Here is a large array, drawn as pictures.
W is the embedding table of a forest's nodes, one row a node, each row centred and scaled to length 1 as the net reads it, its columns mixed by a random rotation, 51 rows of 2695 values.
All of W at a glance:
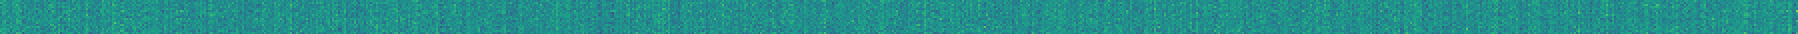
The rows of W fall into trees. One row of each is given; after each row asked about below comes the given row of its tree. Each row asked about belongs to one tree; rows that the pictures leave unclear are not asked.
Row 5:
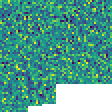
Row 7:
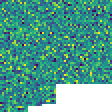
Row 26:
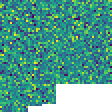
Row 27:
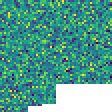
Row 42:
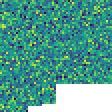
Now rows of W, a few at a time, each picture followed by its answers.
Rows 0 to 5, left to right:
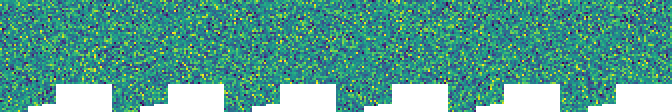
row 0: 5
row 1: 7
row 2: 26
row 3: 27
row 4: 42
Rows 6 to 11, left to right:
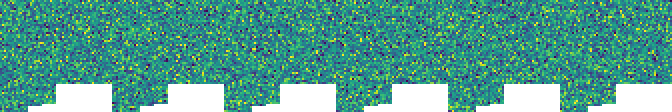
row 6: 26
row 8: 26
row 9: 5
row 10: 42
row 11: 26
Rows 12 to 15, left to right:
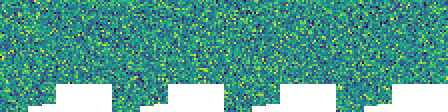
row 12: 7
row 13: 5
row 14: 26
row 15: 42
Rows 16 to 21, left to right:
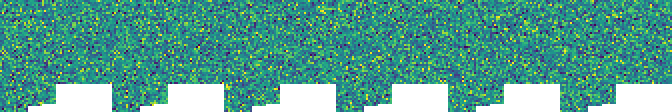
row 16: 27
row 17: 27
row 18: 42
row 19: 7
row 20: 26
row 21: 26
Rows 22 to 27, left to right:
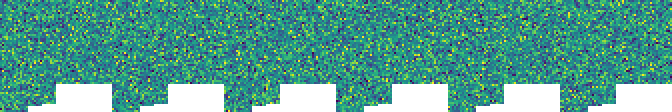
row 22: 26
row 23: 7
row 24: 42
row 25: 5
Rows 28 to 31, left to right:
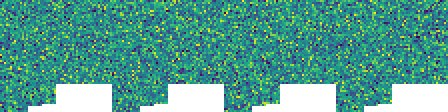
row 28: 7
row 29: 27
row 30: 27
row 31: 7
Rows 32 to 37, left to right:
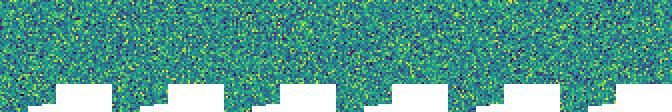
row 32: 26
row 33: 7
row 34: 26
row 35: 7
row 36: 27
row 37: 42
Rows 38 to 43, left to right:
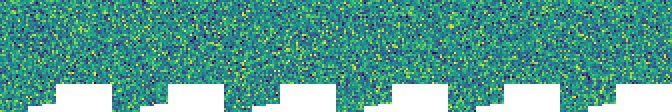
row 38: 26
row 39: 7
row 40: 7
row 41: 5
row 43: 5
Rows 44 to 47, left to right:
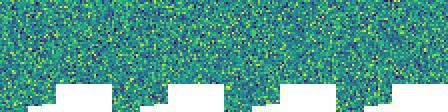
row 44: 26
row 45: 5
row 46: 42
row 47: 42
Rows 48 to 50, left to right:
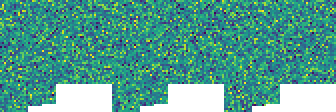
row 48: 7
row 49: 7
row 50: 27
